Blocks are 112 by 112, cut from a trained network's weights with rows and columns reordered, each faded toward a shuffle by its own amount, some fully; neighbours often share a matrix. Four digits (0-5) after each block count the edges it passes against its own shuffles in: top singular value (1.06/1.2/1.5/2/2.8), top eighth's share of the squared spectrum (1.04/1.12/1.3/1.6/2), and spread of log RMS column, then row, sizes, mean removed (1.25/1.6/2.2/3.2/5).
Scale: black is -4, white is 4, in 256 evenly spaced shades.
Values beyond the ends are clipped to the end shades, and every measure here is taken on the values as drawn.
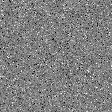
0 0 0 0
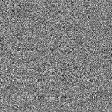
4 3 1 2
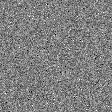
0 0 0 0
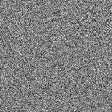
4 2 1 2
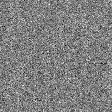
2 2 0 1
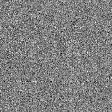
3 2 0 2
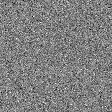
0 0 0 0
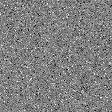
2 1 0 0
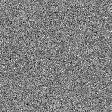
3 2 0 0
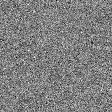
0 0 0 0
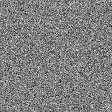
3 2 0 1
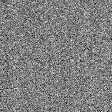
2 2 0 1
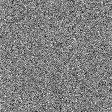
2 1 0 0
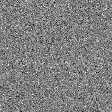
2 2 0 1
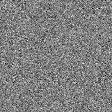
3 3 0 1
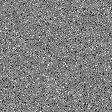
1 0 0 0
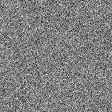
2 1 0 0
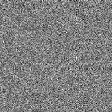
4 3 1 1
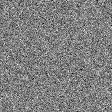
1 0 0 0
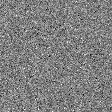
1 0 0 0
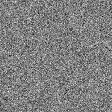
2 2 0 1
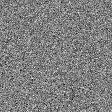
0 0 0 0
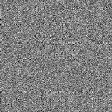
4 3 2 2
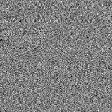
4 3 1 2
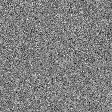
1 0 0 0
